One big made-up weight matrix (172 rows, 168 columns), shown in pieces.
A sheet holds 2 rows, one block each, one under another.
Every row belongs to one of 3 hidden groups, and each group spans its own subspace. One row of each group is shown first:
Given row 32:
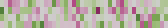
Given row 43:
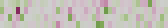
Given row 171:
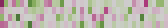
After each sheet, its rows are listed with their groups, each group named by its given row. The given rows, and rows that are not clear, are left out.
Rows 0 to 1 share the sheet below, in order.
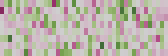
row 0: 32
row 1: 43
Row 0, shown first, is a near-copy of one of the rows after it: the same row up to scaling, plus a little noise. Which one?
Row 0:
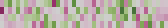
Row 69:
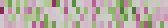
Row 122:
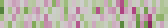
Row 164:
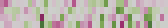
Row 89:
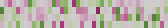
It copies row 69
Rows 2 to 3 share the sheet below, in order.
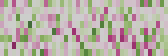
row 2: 171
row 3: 32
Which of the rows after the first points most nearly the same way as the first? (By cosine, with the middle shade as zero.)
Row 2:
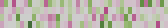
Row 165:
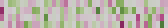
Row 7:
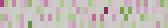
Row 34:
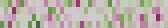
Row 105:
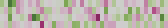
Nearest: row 7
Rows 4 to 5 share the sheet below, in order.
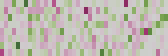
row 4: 43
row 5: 171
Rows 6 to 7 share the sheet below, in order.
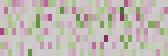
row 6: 171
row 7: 171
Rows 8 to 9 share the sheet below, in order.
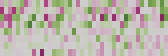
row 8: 171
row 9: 32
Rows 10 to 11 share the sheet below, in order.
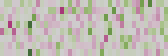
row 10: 171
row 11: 171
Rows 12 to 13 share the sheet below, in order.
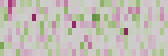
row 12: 43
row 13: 43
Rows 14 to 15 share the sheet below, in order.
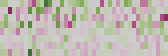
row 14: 43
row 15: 171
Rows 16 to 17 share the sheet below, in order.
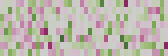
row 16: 43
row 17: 171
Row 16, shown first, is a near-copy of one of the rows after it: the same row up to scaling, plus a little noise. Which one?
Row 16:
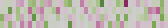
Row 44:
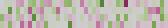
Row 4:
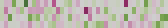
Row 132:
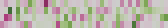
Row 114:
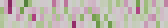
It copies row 44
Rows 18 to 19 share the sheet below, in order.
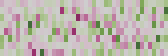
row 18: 171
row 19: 32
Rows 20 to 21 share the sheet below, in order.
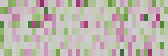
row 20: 171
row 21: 32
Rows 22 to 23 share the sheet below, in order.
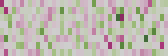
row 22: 171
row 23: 171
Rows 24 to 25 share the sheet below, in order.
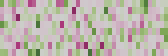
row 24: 171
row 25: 171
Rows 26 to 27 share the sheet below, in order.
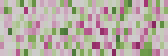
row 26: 171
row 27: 43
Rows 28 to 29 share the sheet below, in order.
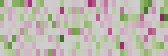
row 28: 171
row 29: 171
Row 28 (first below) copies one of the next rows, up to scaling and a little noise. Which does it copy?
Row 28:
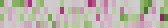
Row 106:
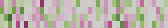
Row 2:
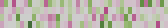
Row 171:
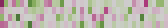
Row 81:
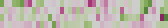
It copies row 81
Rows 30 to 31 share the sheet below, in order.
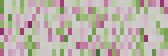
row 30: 171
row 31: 171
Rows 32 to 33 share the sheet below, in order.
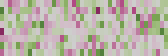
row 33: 171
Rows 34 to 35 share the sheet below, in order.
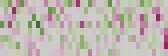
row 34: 171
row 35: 171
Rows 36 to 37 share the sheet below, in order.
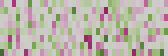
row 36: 171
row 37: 43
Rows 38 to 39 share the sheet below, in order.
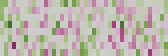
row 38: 32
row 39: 32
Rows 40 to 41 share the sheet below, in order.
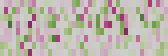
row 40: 171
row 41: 43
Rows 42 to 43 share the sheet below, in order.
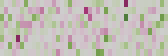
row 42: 43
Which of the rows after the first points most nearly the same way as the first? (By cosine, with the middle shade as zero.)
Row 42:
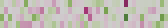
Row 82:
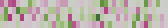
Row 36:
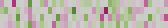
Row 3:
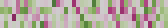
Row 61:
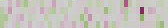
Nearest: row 61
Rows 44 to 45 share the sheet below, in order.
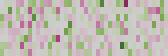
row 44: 43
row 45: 43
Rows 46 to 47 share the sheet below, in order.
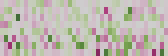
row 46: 171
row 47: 171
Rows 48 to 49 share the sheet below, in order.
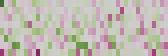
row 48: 171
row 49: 171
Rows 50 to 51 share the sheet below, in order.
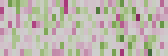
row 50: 32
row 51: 32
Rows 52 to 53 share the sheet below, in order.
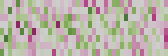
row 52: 43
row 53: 171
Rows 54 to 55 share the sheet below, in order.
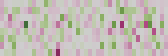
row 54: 32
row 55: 171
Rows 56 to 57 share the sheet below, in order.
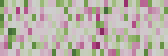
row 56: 43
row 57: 43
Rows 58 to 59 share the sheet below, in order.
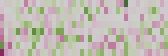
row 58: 43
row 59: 171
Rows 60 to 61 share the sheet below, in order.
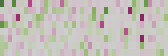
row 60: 171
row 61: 43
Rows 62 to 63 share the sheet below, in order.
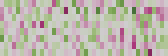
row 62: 32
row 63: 32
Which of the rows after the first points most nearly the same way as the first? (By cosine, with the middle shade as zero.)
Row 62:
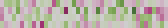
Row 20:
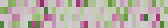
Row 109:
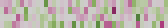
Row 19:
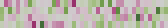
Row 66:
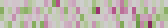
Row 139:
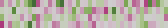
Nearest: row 20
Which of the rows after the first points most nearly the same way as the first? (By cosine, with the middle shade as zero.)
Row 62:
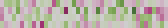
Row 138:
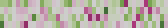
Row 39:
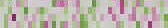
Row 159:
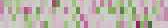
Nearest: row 159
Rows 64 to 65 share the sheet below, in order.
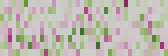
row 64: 43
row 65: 43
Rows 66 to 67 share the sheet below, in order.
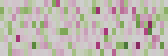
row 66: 32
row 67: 43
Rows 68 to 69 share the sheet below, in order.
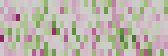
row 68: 171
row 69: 32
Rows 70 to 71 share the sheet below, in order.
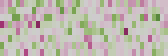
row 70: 171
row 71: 43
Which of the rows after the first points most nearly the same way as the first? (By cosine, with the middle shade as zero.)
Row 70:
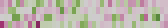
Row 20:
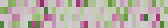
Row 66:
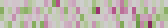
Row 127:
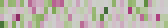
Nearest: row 66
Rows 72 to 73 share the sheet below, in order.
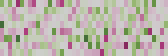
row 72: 171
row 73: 43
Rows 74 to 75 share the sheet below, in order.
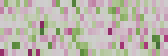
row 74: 32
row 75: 171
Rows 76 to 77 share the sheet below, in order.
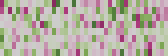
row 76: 32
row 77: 32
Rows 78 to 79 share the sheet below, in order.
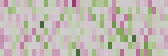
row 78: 32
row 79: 32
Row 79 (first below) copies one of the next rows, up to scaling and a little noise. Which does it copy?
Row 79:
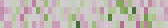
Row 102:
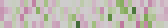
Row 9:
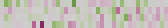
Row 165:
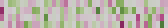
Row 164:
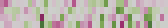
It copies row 102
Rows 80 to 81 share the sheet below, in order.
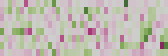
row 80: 43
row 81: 171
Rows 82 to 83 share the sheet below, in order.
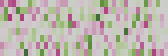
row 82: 43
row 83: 43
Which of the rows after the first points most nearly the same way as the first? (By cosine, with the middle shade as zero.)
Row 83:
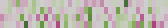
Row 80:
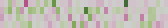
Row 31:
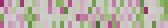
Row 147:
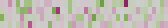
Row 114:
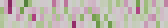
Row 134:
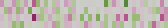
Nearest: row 80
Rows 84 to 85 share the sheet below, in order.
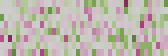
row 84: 43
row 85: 32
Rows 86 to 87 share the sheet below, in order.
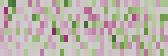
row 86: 43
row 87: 32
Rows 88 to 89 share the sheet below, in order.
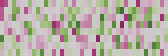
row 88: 32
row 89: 32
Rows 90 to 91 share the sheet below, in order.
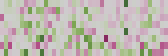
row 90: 43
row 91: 43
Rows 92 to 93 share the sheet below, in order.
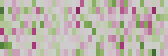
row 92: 32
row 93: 171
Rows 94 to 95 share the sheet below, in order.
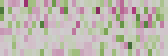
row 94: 32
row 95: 32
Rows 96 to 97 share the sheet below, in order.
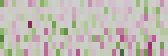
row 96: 171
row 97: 32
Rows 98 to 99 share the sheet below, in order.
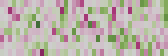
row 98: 171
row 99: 32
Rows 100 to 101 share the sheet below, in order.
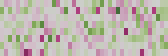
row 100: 32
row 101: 43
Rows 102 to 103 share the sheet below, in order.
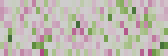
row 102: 32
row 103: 43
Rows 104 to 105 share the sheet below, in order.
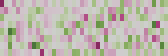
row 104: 171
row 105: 43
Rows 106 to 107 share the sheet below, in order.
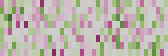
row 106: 171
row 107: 32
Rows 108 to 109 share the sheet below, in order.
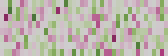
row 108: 43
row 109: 171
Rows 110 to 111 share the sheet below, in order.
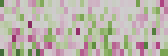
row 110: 171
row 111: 171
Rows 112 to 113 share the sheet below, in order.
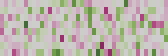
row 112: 43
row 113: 171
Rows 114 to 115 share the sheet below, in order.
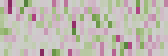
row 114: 43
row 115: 32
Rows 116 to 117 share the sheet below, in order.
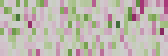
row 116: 171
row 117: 171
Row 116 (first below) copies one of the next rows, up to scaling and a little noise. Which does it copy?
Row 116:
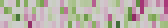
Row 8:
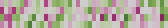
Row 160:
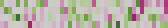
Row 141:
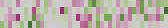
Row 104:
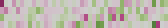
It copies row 160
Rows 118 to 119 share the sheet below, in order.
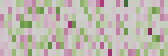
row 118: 43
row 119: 43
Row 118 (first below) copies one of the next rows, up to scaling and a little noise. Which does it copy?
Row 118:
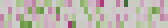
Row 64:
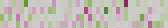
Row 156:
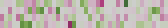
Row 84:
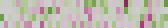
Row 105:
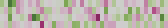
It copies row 156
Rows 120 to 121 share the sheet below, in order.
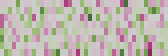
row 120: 43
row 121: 32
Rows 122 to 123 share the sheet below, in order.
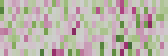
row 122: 32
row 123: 32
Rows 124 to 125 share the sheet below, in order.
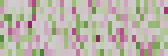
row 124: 171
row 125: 32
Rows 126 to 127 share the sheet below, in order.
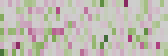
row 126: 43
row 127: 171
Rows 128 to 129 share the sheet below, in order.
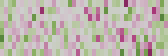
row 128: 43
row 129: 32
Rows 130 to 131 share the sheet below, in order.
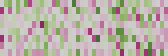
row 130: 32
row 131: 32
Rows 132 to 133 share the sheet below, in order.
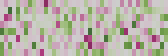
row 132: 43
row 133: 43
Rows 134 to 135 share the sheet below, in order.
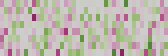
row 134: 43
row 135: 32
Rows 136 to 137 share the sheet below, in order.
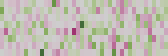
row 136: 32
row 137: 32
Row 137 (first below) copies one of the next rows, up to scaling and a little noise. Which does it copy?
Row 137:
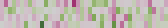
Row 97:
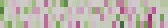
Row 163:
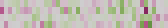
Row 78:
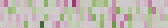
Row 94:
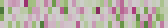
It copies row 78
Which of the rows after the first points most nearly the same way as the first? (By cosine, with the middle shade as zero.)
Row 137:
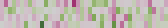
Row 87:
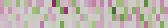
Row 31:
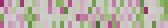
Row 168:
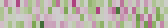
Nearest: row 168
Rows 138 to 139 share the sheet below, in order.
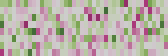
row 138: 43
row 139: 171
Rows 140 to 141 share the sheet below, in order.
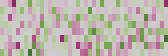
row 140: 43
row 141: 171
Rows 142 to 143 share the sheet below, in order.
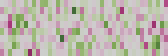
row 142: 171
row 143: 171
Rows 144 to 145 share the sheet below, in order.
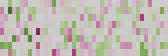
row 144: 43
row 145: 171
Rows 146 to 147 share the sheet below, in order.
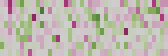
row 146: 43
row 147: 43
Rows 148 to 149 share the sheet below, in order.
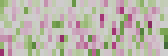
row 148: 32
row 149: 171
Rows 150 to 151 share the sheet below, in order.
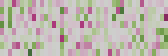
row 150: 171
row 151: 171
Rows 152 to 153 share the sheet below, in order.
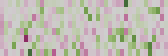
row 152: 43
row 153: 32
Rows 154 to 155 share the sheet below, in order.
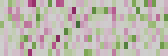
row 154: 171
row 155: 43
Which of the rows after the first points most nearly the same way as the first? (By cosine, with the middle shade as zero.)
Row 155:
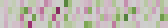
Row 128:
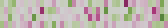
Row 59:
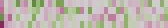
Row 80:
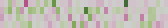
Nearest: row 128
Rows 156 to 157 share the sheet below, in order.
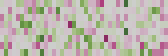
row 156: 43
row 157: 43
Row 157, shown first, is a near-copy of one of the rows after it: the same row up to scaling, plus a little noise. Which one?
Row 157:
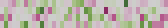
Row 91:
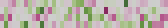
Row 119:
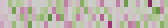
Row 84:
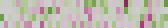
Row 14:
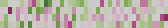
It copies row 91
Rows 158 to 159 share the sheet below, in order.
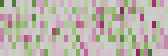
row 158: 171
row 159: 32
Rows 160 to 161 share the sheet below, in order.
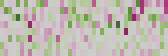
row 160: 171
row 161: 43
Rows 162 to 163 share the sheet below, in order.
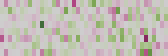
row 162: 32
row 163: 32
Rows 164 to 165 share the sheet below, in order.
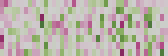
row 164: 32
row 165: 32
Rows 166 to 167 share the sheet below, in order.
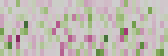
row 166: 43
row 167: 43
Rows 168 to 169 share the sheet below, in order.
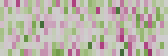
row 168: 32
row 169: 32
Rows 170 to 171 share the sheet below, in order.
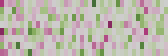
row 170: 171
